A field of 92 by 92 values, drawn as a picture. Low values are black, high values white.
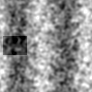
Ninth with the lowest average: middle left. Stripes: upright, repeating 2 times. Odd patch: lower, in the middle left.
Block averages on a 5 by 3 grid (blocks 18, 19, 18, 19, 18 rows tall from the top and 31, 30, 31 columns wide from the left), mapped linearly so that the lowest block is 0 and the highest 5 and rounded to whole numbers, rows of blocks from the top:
354 | 354 | 054 | 354 | 354
